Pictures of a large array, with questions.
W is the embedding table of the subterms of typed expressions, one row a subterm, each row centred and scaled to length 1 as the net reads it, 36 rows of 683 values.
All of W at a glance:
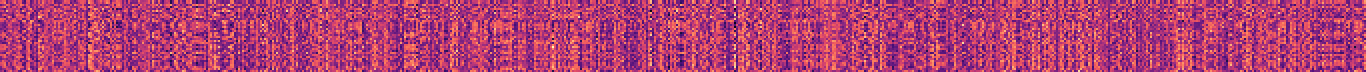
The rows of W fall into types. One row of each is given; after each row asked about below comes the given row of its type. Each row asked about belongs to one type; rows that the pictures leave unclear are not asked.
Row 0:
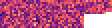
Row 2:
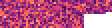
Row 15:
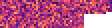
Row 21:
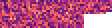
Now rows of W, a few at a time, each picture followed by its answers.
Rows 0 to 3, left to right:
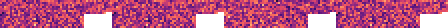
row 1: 0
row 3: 0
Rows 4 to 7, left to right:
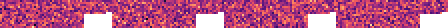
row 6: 21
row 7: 2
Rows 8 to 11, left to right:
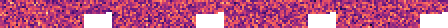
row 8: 2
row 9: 0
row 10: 15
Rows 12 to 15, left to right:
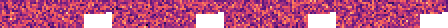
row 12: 21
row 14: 21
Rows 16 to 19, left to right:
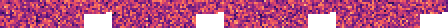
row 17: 0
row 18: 15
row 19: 15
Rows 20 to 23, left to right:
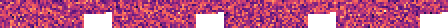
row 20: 21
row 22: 0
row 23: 0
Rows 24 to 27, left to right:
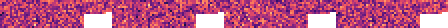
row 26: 21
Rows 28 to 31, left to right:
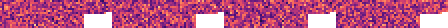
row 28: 2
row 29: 21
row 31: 0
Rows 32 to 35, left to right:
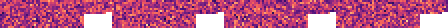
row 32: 0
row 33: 2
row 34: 21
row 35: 15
